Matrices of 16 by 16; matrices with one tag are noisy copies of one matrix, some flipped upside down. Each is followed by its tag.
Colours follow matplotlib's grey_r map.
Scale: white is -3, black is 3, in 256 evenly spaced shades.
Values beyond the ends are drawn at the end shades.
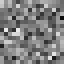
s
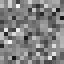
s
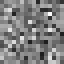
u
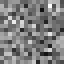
u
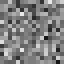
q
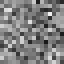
u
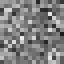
u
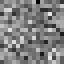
u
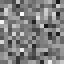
q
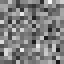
q
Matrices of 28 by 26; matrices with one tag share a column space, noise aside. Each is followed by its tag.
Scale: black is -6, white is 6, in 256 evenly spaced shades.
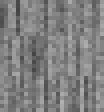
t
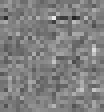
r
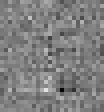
r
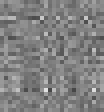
r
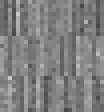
t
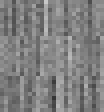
t
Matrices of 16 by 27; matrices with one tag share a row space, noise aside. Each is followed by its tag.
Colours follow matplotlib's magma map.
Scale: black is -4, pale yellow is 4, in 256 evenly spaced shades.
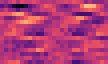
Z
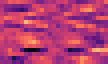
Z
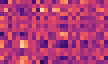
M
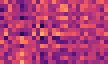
M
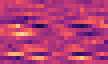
Z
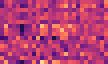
M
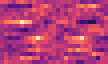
Z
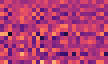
M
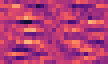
Z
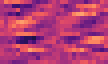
Z
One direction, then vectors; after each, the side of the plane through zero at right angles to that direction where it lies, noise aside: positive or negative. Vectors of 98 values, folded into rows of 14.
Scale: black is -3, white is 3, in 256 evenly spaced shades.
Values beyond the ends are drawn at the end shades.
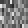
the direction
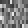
positive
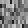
negative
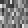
positive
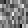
positive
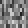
positive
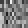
positive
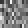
positive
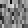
negative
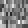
negative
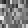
positive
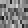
negative
